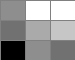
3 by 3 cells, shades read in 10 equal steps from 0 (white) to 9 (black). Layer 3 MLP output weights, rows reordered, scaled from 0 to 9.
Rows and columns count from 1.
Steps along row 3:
down up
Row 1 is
4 0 0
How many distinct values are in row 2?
3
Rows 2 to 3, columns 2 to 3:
3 2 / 4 5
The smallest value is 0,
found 2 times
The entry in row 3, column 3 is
5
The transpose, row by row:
4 5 9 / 0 3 4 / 0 2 5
